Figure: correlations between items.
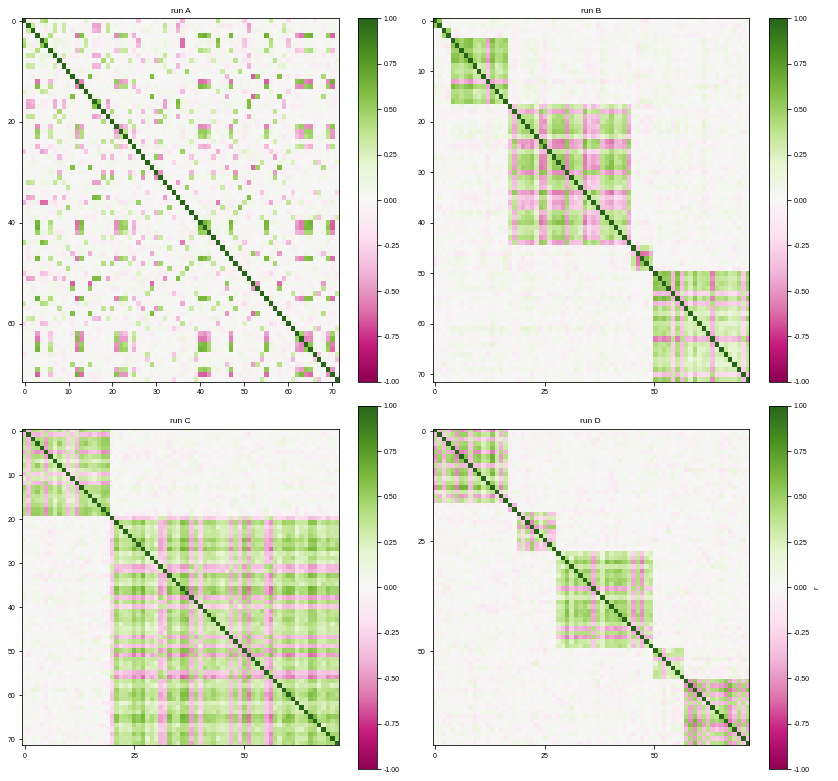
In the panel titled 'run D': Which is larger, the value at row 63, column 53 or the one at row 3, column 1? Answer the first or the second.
the second
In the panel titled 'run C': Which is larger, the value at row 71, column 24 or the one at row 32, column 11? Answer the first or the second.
the first
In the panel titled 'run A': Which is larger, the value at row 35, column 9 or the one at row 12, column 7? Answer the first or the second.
the second
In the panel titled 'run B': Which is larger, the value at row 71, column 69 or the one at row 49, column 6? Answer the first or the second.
the first
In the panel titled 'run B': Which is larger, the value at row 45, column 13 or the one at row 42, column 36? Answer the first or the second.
the first
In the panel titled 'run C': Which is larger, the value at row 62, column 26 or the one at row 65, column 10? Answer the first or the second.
the first
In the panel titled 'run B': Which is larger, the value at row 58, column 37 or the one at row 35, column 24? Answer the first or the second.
the second
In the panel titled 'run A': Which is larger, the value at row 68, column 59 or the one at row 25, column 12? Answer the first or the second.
the second
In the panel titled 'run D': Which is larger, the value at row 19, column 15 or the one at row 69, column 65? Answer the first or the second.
the second
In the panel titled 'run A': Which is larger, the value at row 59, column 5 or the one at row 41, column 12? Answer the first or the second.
the first
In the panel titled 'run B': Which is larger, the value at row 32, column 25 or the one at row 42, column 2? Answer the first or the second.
the second
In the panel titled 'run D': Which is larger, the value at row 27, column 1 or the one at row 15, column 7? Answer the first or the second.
the first
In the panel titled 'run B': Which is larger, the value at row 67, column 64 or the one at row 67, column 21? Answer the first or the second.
the first
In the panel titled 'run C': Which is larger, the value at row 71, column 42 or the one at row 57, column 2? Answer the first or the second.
the first
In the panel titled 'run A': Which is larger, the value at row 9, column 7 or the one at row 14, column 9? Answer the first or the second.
the first
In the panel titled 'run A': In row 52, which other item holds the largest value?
46
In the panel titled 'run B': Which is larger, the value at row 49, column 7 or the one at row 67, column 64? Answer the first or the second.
the second
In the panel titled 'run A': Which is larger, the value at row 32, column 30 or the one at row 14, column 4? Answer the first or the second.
the second
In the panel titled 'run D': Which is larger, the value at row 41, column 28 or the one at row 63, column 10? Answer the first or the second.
the first
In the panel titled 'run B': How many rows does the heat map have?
72
